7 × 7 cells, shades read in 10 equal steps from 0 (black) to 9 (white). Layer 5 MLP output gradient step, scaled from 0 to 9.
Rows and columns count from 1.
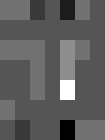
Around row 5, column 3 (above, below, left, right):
4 3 3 3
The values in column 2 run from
2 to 4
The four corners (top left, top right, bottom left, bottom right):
4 3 3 4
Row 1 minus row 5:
1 1 -2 0 -8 1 0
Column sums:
24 22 23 21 26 24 22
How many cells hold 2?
2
